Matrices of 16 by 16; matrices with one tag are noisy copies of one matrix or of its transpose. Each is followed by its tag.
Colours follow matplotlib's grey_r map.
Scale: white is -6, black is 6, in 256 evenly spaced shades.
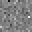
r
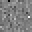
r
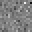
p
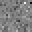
p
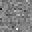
r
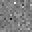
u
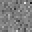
p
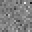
p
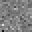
p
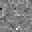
r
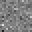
p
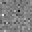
u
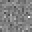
r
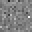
r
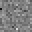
r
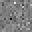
u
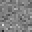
p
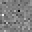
u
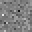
u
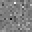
u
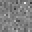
p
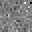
p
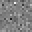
u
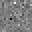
u
